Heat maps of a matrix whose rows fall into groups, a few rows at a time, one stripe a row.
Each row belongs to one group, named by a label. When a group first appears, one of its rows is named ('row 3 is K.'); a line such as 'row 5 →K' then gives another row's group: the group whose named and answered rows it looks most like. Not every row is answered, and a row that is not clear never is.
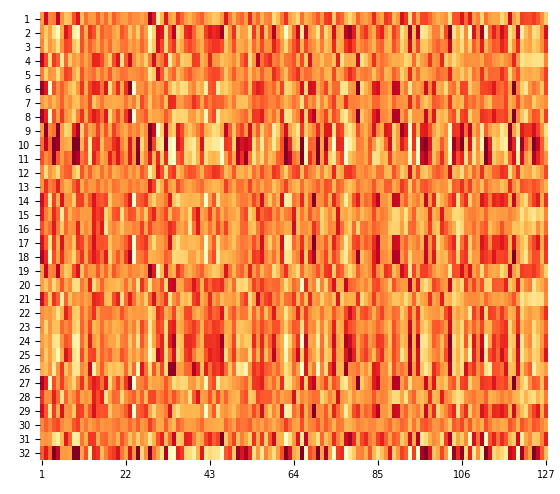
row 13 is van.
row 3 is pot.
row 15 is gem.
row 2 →pot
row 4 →gem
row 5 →pot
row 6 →gem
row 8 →gem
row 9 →van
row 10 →van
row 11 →van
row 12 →pot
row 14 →gem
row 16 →gem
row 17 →gem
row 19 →van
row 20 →pot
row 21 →gem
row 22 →pot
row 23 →pot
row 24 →pot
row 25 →pot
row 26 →pot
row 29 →gem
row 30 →van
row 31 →pot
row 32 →van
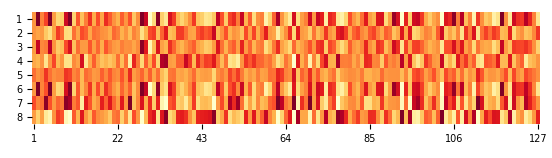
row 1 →van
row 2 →pot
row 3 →van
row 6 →van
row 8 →pot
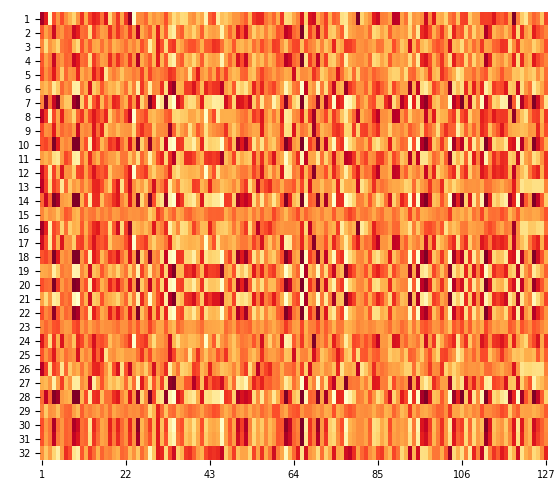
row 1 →gem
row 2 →van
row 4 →van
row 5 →gem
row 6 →pot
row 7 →van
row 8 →gem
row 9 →gem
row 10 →van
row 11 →pot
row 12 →gem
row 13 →gem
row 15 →pot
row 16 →gem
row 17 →gem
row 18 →van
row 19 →pot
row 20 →van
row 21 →pot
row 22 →van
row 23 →van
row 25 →gem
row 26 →gem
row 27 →pot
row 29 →pot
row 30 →van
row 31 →van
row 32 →pot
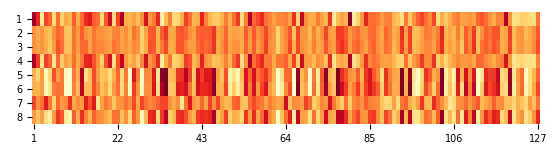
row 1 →gem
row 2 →pot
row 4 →gem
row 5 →pot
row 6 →pot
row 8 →pot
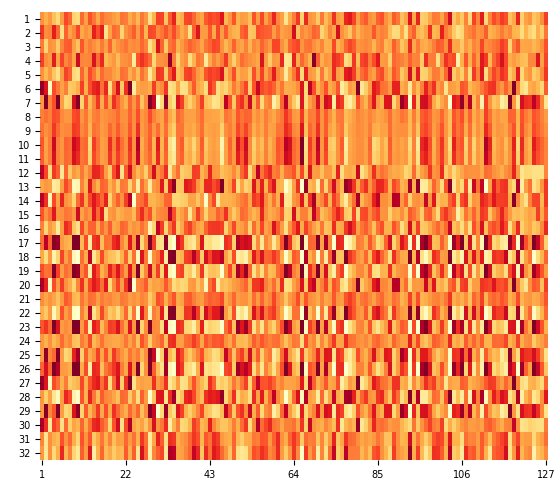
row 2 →gem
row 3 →pot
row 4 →gem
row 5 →pot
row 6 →gem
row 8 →van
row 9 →van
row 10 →van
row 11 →van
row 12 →gem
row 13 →pot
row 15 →gem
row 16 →pot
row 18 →pot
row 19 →van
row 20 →gem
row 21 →pot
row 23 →van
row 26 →van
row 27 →gem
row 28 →pot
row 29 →van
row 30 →gem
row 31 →pot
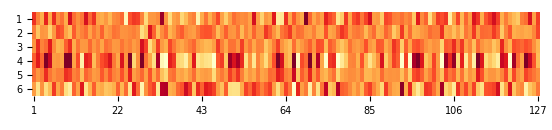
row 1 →gem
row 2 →pot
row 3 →van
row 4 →van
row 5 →van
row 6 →pot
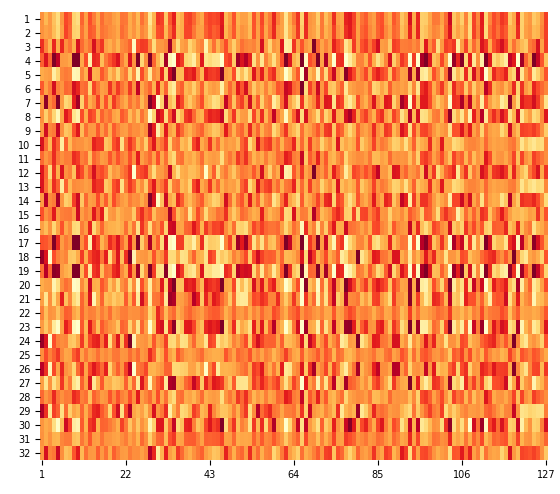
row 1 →pot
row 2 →pot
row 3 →gem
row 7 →van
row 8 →pot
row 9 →van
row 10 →gem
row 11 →van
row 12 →gem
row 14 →van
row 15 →gem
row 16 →pot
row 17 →van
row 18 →gem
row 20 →pot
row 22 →pot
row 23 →pot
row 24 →gem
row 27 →pot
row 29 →gem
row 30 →pot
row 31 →pot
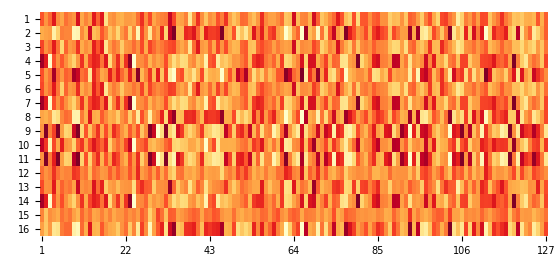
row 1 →gem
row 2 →pot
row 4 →gem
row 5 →van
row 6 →gem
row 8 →pot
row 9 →van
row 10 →gem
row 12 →van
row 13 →gem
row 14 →gem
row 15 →pot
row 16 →pot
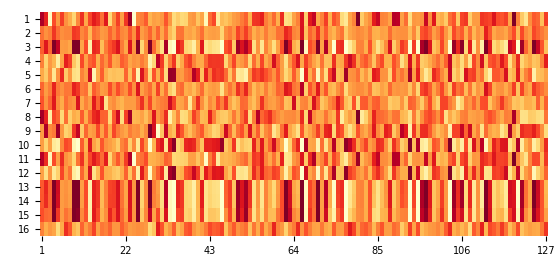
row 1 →gem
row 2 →van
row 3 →van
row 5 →pot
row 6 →van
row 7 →gem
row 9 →van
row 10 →pot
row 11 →gem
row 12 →pot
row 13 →van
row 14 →van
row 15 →van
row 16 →pot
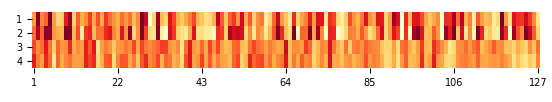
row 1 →van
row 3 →gem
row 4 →gem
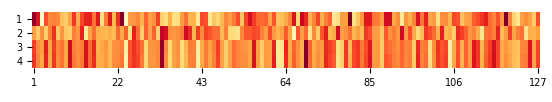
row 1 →gem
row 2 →pot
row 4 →gem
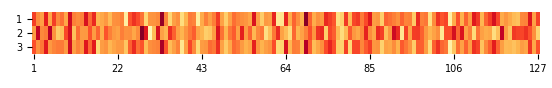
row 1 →gem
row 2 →van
